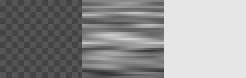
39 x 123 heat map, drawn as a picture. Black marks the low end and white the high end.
It is made of 1 by 3 panels. Panel 1,1: low, checkered, faint in contrast. Panel 1,2: middling, streaked across, strong in contrast. Panel 1,3: very high, flat.
